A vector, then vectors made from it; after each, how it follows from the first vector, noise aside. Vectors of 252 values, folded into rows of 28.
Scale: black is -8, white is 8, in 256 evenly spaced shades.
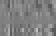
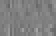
shrunk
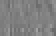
shrunk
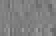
shrunk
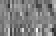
scaled up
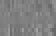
shrunk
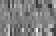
scaled up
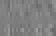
shrunk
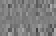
sign-scrambled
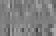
negated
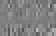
sign-scrambled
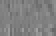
shrunk
